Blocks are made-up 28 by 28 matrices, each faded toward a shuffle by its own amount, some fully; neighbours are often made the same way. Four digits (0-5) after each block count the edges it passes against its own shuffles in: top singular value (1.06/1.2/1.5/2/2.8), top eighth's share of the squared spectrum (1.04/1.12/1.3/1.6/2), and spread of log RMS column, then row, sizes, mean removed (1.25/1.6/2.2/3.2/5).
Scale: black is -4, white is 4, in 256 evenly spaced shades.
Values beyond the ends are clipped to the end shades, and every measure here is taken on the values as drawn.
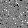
0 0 0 0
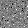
0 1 0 0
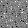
0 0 0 0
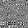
3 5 1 2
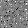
1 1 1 0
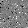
1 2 0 0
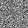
2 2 0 0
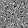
0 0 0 0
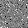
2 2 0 1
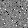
0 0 0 0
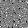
2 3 1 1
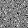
2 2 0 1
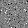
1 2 0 0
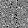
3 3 1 0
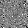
2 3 1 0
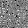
2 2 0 0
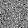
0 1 0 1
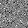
1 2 0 1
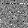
2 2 0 1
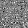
1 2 0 1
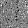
1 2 0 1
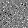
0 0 0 0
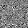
1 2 0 1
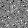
0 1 0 0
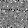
1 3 0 2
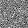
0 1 0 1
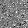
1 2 0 0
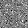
1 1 0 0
